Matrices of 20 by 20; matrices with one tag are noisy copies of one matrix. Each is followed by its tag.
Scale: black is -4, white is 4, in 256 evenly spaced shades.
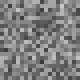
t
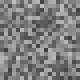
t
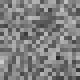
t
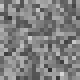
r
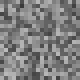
r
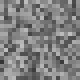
r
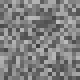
t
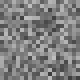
t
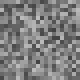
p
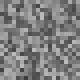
r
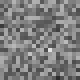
t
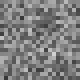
t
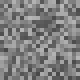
t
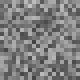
t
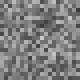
t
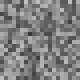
r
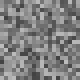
r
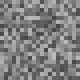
t
